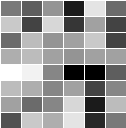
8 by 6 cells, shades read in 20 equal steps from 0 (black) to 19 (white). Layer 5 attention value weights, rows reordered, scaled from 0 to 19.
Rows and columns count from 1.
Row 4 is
13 14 12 11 12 12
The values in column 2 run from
5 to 18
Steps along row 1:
down up down up down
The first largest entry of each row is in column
5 3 5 2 1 1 4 4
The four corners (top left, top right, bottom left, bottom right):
9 8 6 9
